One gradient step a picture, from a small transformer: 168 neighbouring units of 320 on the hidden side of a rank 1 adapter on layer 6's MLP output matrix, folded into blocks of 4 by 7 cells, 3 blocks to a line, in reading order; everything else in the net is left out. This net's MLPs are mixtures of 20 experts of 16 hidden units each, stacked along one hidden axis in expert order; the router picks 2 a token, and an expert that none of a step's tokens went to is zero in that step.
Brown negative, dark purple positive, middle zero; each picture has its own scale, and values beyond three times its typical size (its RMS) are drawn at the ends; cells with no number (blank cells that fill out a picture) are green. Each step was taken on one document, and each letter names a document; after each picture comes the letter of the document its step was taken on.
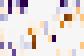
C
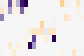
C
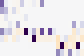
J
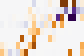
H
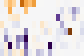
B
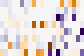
B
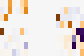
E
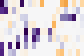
J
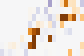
H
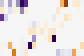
C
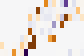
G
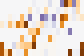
H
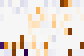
G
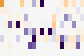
J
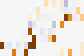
G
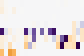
J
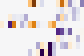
B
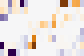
C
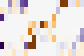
C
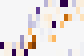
G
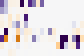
J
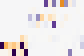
G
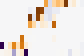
G
